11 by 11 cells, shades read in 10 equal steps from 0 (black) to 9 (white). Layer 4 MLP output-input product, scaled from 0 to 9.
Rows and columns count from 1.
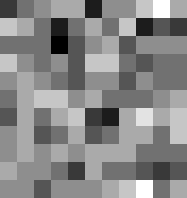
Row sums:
56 45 44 53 49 58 56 54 57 44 60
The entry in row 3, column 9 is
5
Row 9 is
5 6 5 6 5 6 6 6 4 4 4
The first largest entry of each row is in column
10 1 7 1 2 3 9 11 2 1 9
